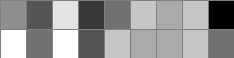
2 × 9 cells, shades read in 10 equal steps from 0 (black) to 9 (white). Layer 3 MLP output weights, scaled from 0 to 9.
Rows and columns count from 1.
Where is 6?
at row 1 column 7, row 2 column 6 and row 2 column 7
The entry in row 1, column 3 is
8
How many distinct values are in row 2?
5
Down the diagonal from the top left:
5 4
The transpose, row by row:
5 9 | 3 4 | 8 9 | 2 3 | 4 7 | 7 6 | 6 6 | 7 7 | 0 4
